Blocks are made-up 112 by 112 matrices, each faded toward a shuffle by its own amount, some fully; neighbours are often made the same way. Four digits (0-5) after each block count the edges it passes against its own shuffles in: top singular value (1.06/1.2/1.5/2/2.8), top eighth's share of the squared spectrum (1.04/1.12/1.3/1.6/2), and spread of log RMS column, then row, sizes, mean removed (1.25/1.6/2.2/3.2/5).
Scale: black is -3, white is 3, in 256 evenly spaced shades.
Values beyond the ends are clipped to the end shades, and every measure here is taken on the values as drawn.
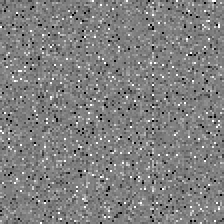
2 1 0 0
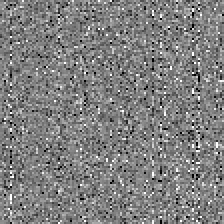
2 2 3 0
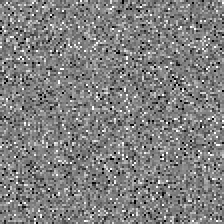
0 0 0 0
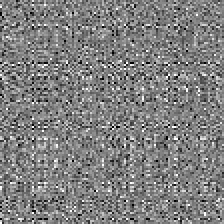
5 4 3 3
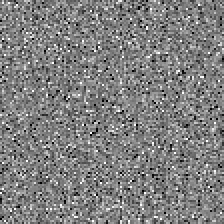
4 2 1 1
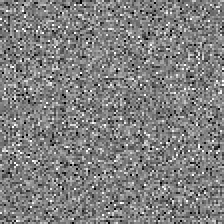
3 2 0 0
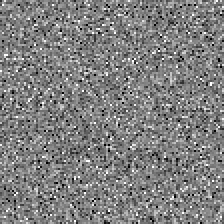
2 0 0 0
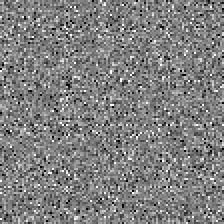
4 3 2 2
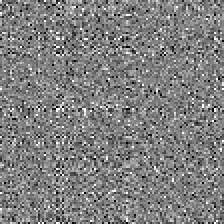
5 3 2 3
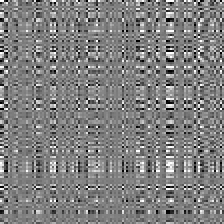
5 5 5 5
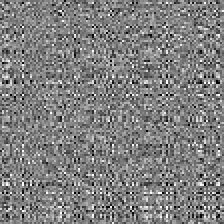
5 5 4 4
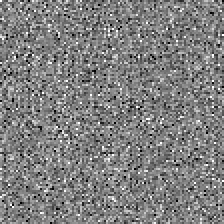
4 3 1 1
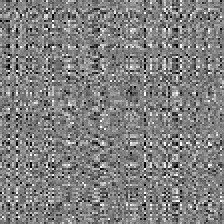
5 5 4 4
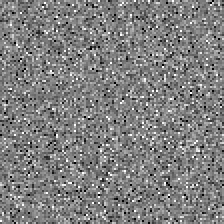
1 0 0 0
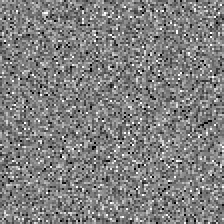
2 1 0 0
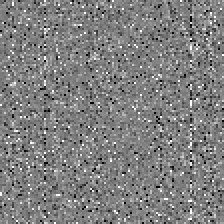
2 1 2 0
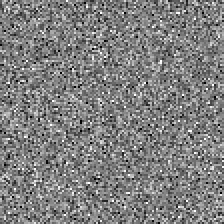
0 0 0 0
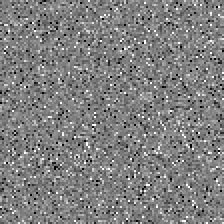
1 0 0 0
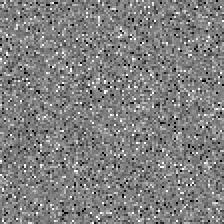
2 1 0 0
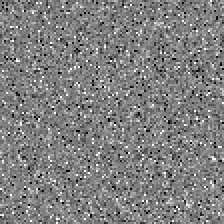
1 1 0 0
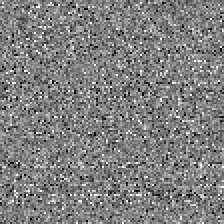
1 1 0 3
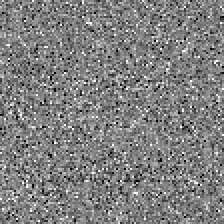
0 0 0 1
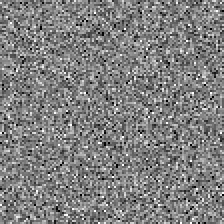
0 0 0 1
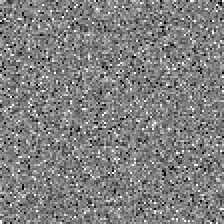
2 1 0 0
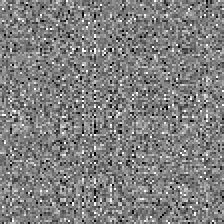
4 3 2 2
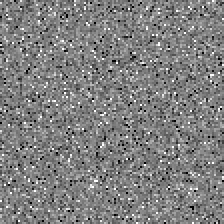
2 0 0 0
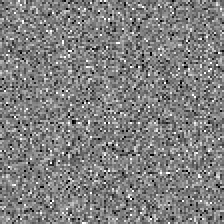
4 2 1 1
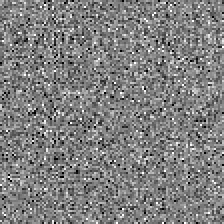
4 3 2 1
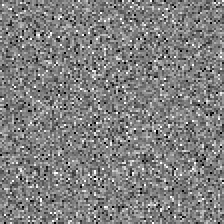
3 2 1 0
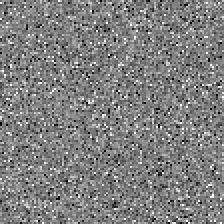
2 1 0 0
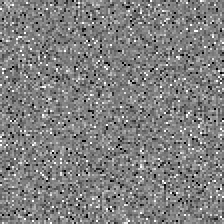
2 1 0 0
